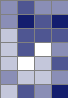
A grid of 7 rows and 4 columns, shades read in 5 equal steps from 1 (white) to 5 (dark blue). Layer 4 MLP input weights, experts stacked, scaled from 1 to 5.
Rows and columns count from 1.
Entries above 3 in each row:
1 3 3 1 1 0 2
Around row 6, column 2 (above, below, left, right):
1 4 3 2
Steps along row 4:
up down up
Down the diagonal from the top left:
3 5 4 3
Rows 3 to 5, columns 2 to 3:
4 4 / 4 1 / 1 2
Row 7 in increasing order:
2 3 4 5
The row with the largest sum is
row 2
